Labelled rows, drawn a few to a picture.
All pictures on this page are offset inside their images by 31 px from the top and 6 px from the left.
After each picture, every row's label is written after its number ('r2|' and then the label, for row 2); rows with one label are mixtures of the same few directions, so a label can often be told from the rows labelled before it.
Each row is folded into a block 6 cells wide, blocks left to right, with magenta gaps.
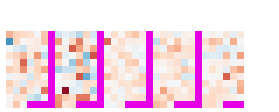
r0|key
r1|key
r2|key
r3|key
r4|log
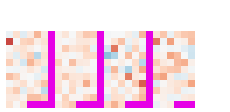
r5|key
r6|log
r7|log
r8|key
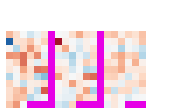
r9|key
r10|key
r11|key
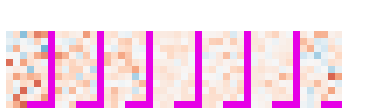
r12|log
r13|log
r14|key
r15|log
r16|log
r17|key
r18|key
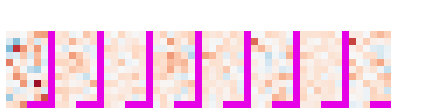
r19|log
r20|key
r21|key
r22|key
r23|log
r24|key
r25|log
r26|key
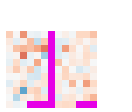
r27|log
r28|log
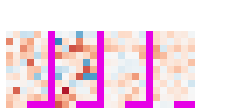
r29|key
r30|key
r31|key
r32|log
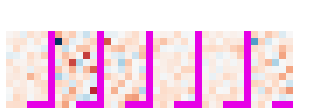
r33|log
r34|key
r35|key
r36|log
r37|key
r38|key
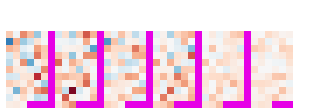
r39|key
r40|log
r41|key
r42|log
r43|log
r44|key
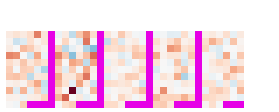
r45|log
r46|log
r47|key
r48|key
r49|log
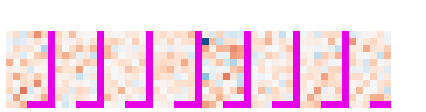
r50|log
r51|log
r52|log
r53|key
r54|key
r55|log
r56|log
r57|key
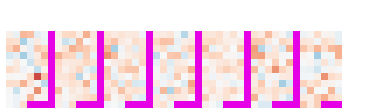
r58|key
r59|log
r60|log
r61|log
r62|log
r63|log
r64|key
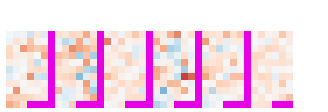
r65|key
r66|log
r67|key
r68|key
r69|key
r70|log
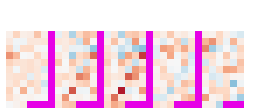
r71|log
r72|log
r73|log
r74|log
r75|log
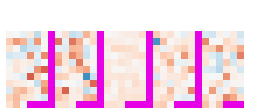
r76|log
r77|key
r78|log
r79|key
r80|key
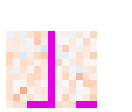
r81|log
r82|log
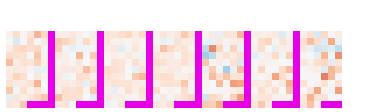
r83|log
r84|log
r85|key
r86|log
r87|log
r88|log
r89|log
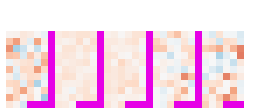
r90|log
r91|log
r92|log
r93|key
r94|key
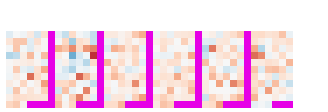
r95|log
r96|key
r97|log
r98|log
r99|log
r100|log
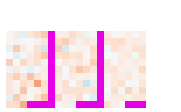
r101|log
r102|log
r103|log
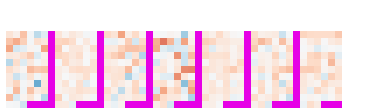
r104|log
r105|log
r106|log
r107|log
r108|log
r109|log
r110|key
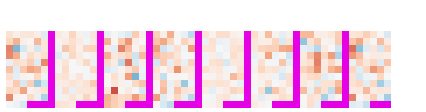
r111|log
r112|log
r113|key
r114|log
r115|key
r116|log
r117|key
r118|log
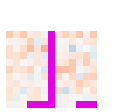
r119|log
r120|key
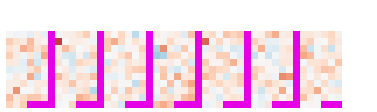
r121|key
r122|key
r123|log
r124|log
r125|key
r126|key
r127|log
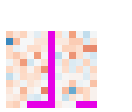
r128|key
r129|log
